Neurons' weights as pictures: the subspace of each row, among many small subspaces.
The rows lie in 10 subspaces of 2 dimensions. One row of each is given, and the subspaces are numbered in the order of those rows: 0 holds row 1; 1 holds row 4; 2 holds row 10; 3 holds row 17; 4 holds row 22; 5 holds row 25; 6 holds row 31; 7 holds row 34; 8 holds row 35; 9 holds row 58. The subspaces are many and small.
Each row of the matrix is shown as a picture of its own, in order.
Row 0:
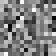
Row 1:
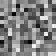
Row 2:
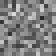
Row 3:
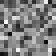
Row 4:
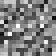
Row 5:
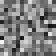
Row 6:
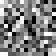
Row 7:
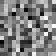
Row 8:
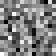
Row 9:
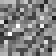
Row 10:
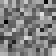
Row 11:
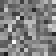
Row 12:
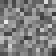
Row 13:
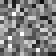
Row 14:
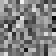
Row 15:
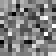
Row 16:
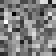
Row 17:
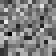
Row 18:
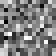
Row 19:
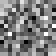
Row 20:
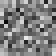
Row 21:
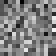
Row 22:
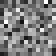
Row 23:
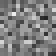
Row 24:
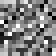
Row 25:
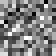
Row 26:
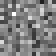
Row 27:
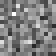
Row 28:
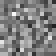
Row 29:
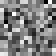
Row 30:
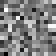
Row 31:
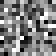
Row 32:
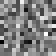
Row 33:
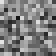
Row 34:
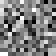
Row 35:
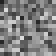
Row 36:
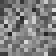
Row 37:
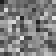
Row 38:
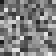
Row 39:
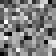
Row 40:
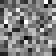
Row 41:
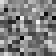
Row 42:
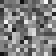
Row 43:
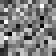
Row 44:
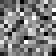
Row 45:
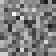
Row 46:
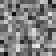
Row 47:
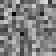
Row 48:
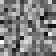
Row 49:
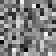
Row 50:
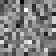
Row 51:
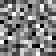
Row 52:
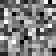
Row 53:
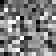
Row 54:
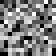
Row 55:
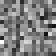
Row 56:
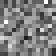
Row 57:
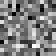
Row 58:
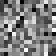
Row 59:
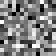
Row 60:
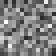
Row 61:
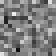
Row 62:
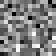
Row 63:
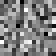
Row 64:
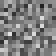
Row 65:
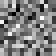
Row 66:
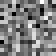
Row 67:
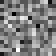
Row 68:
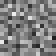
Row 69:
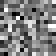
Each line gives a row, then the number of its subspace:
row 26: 4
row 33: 8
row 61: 3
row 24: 1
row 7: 7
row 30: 9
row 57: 5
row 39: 3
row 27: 0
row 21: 9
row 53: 8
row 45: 7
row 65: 5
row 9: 1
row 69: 9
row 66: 4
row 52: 2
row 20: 4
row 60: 2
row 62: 1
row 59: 5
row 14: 9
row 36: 7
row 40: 4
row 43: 3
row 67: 3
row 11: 9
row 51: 1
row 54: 5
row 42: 0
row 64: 3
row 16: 4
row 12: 2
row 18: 3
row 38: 8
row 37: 8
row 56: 2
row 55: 6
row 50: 6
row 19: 7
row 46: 5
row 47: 2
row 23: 0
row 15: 0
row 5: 6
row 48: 6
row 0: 9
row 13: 2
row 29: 4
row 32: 6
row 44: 0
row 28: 7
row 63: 6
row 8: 0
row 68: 1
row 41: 8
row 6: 7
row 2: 5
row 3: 1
